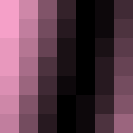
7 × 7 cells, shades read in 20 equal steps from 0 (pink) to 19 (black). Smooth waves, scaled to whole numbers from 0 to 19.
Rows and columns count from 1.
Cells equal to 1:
2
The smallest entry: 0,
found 2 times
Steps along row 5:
up up up up down down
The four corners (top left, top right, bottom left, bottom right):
0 14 4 7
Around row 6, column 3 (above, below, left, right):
14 16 9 19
